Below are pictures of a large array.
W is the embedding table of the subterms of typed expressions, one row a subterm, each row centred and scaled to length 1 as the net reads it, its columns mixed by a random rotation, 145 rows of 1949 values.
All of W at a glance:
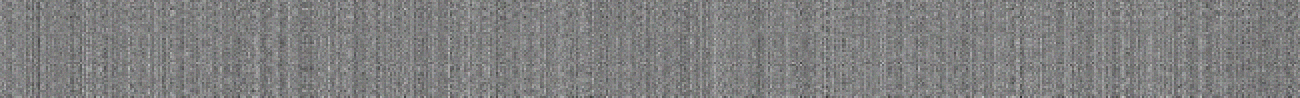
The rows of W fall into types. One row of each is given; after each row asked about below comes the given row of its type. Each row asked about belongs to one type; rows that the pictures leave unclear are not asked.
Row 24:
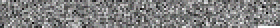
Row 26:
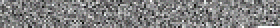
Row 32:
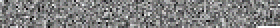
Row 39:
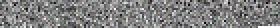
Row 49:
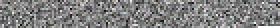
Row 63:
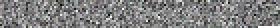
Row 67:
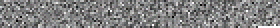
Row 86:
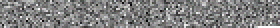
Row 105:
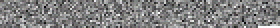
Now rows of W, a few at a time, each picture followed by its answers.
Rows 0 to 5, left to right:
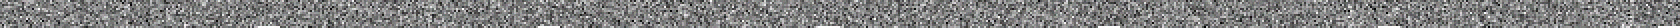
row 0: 86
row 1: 32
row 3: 63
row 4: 24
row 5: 49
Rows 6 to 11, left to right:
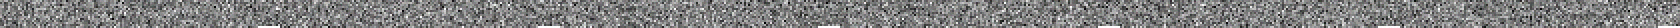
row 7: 32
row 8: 39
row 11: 24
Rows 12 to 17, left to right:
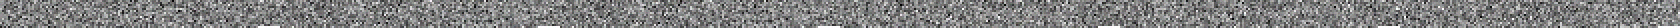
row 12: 32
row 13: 26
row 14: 26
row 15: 63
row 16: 63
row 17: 49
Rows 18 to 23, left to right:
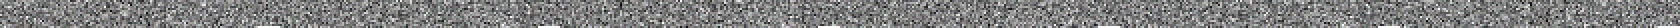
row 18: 86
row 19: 49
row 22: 49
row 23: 86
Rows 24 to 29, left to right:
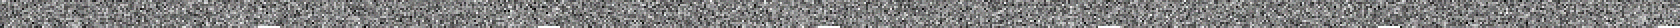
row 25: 24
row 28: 63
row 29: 24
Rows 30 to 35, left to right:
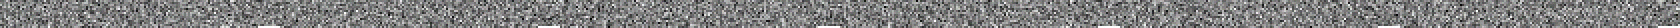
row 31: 67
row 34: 39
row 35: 63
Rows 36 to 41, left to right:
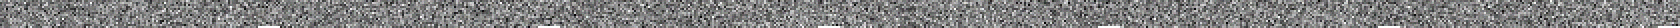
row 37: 67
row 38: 26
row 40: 63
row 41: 26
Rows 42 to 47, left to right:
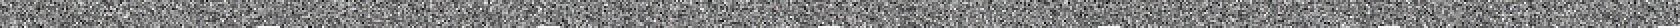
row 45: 39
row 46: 49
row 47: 39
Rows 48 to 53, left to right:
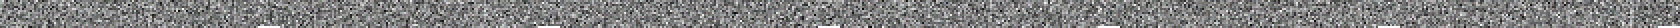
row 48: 32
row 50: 67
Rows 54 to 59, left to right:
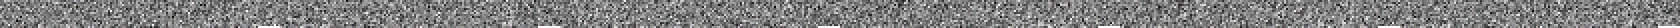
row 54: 67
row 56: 63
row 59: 105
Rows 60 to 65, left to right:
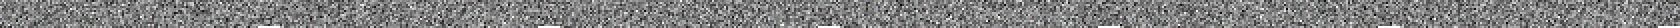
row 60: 67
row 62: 67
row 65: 63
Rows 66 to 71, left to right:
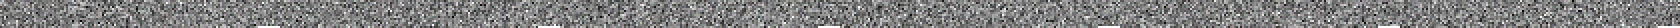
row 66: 49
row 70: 105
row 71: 32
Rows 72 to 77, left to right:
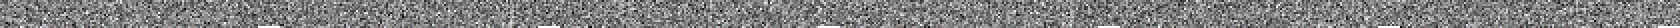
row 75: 86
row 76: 26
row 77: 24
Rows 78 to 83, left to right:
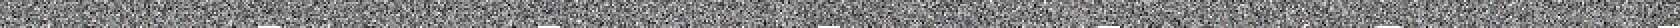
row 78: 105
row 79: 105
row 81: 26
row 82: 86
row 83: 63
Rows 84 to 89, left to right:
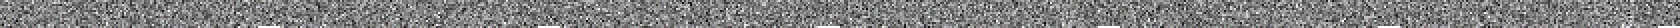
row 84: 67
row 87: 32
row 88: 39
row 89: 49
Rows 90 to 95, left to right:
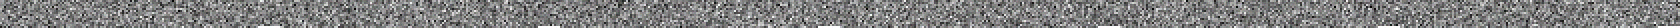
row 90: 32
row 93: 63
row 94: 63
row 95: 49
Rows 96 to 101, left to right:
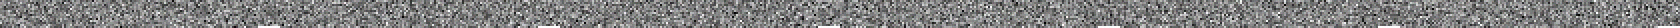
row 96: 105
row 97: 67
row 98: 67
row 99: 32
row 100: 105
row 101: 86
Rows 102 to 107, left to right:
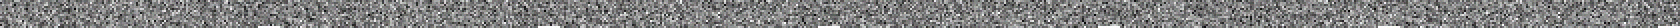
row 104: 105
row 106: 24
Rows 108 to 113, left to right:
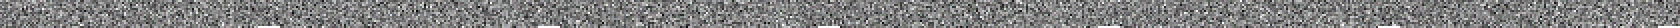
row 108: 86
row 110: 49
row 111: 49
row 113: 26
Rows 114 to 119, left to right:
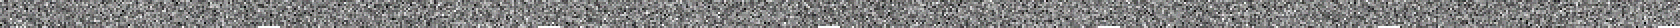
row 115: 26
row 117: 26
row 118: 39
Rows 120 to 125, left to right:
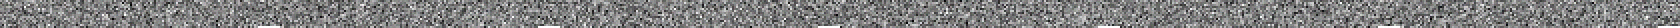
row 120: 86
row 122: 39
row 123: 24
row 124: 67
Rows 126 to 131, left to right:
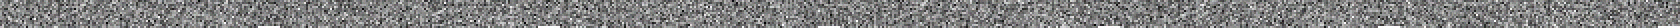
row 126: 63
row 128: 32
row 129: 49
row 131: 39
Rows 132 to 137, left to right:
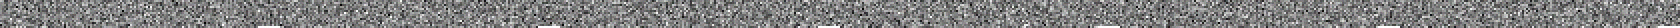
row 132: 32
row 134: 67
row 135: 86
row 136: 32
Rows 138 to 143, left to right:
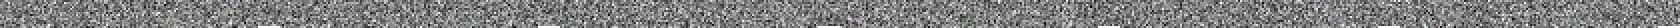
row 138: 105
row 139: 105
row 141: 63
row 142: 49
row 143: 39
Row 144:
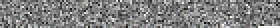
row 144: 49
